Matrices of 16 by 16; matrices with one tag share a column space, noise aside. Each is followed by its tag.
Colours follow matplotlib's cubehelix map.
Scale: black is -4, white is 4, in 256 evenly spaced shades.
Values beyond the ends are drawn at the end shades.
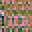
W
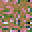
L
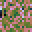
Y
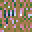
Y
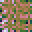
L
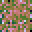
L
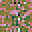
W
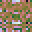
L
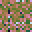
L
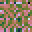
W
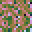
W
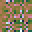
L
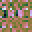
Y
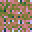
L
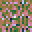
W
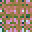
L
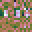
Y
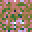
L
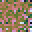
L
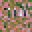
Y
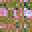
Y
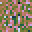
W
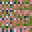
W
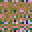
L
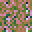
W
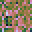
W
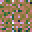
L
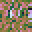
Y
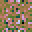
L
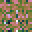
L
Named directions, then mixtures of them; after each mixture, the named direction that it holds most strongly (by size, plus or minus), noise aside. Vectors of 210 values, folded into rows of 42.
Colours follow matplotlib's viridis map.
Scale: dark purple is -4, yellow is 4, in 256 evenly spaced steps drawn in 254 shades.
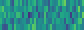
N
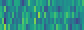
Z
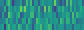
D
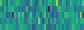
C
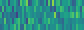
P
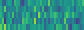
Z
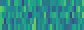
N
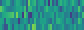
N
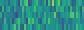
P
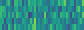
N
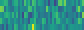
N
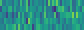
P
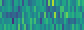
P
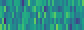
Z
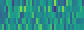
D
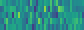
C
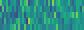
P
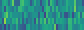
Z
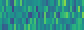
N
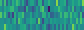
C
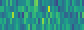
C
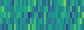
N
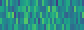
C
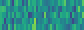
N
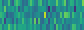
C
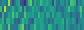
P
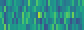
Z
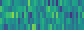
C
